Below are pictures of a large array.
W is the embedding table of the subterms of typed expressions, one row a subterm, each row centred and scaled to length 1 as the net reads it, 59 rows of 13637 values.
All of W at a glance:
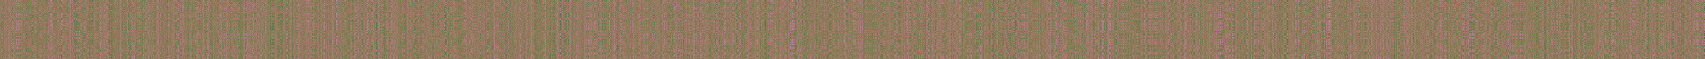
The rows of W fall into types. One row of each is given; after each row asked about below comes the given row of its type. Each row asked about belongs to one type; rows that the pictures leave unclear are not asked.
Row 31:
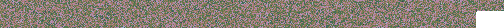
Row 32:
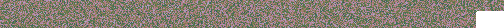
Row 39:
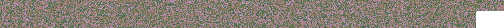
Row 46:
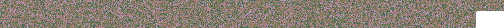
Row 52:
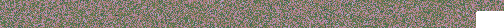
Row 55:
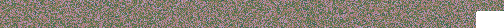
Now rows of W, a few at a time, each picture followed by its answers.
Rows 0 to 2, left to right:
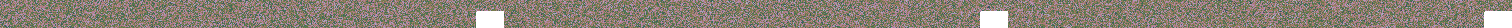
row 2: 31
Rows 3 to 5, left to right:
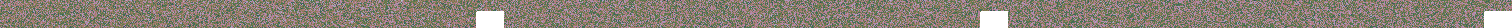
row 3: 32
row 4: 46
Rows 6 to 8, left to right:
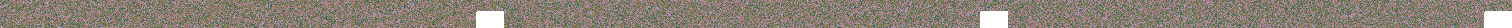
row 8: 55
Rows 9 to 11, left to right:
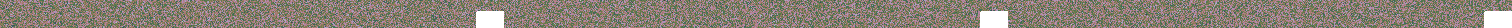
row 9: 55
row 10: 46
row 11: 32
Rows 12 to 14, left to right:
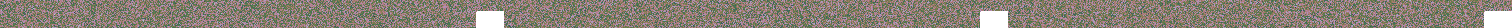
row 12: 55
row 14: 52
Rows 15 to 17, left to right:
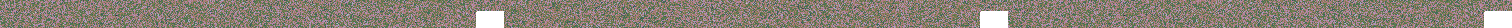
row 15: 52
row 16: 39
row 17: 52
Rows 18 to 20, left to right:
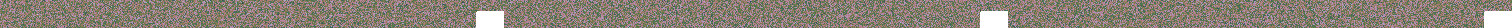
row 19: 55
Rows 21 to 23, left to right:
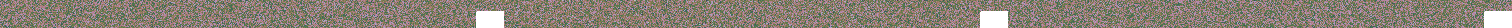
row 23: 39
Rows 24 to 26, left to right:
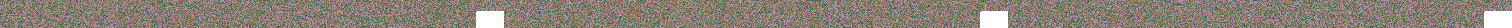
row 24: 52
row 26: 39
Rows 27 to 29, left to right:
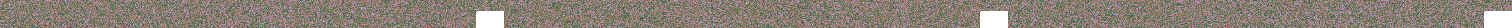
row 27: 32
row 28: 39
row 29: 39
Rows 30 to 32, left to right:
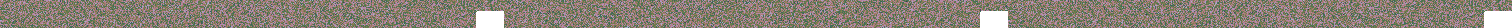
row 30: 32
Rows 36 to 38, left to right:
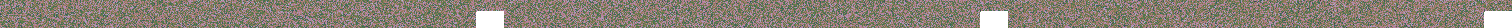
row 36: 52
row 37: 55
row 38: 31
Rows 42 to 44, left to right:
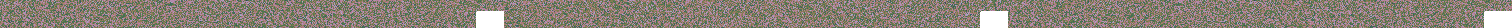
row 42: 39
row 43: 32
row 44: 39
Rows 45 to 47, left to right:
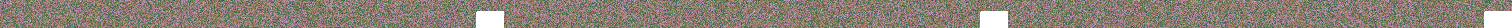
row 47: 39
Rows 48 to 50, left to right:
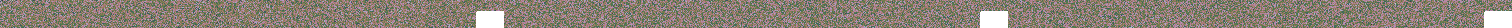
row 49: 55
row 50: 31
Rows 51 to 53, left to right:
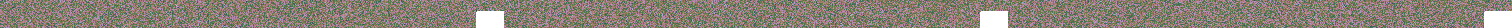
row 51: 55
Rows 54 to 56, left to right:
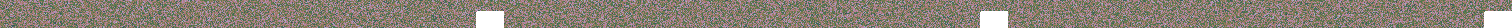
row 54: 55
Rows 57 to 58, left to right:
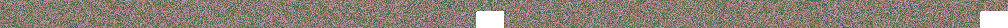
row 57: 32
